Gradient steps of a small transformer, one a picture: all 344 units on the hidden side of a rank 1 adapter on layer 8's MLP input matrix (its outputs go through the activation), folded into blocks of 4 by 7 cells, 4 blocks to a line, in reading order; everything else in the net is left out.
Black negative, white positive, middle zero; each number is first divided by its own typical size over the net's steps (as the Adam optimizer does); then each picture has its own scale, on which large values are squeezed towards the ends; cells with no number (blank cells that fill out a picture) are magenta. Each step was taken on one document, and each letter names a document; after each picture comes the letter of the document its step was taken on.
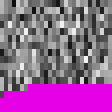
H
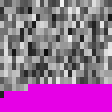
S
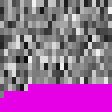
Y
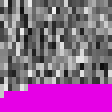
H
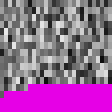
H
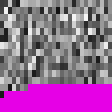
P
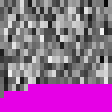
H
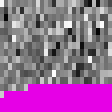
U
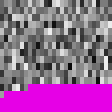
S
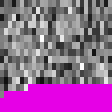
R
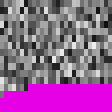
P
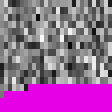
R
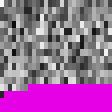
S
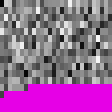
U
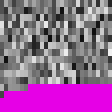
S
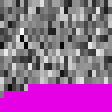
Y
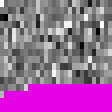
U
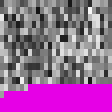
S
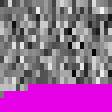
R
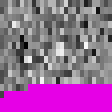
Y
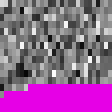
U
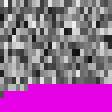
S
